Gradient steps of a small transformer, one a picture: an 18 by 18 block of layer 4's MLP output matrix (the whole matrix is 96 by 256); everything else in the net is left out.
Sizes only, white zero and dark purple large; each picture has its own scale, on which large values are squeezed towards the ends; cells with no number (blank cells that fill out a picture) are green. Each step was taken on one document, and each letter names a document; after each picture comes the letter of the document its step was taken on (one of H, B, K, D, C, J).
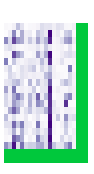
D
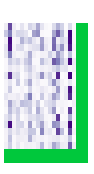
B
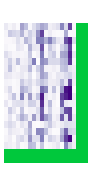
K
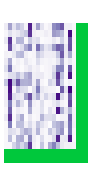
B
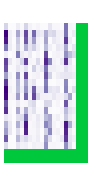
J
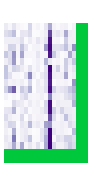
D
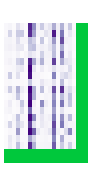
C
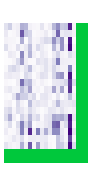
B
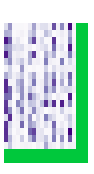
C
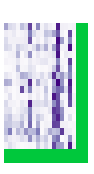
B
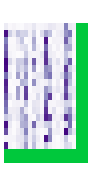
J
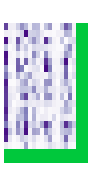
J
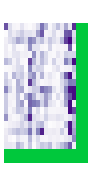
K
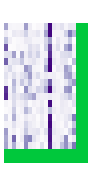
D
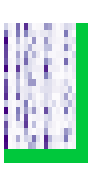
J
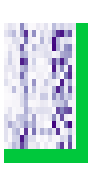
B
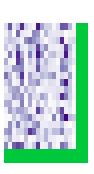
K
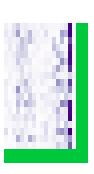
B
